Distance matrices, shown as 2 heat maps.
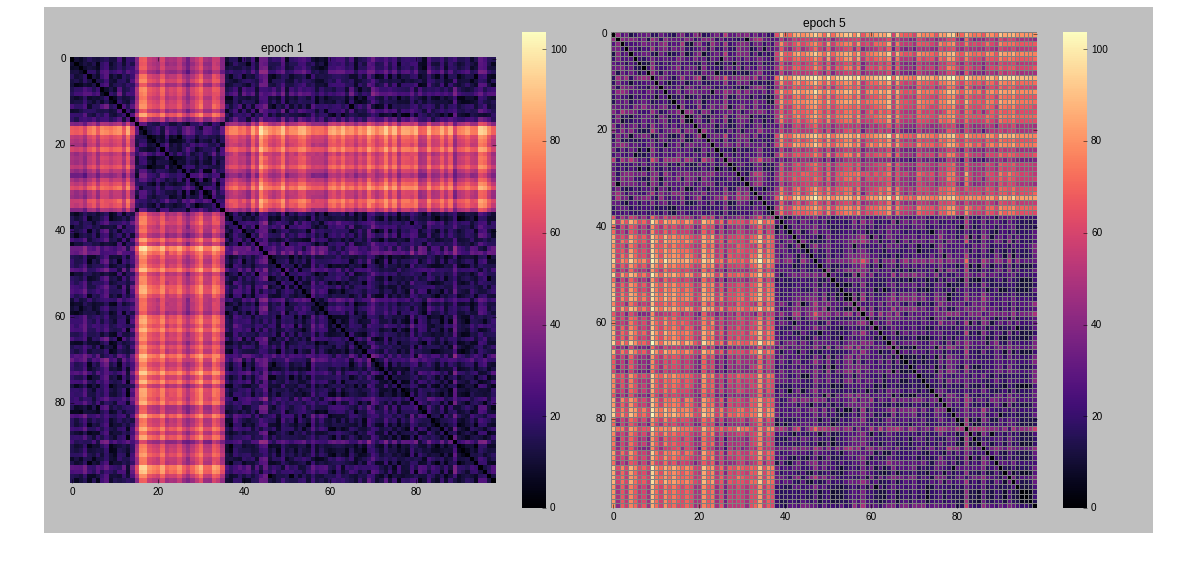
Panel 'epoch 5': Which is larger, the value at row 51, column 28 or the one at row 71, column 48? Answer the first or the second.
the first
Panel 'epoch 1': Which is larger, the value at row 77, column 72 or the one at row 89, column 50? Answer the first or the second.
the second
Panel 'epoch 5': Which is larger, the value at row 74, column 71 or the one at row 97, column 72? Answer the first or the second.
the second
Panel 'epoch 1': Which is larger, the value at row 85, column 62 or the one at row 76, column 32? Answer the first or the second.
the second
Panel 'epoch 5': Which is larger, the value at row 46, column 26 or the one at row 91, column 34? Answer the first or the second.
the second
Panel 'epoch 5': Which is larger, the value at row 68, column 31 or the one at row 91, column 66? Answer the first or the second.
the first
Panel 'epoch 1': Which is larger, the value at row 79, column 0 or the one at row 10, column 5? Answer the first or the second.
the first
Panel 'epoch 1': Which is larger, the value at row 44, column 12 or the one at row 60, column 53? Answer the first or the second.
the first
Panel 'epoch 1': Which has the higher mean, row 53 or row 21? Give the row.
21
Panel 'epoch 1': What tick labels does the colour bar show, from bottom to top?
0, 20, 40, 60, 80, 100
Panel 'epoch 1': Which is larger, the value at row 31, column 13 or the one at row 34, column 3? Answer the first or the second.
the first
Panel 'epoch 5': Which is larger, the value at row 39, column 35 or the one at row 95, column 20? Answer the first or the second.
the first
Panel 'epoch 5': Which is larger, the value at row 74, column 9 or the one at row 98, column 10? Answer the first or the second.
the first
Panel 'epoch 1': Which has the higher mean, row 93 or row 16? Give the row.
16
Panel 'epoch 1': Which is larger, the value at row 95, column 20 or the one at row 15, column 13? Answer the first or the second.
the first
